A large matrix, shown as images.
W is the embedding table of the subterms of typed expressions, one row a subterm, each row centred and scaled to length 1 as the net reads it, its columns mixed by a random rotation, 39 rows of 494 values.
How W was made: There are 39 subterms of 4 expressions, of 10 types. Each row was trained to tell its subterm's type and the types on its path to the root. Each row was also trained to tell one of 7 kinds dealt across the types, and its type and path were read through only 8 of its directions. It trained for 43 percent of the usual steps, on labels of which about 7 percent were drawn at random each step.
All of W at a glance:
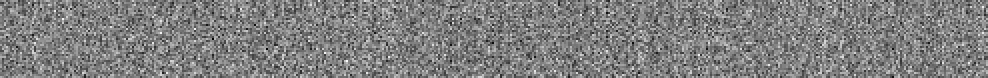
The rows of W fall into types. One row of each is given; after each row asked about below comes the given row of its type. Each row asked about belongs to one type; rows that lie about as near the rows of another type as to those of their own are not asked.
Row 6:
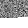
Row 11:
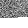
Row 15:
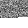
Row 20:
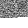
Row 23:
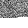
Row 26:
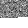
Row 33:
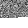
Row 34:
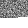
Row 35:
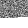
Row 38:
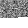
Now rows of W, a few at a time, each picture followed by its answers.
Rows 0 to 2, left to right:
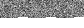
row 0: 6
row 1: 34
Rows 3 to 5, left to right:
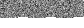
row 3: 33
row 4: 35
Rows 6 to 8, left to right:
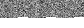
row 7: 33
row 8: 15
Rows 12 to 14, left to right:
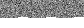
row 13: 38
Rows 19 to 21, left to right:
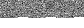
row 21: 15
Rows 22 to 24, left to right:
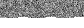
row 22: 15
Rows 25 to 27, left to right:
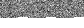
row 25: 11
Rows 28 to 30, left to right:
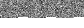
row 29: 33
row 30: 26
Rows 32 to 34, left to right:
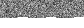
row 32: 35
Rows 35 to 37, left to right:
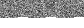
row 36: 20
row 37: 11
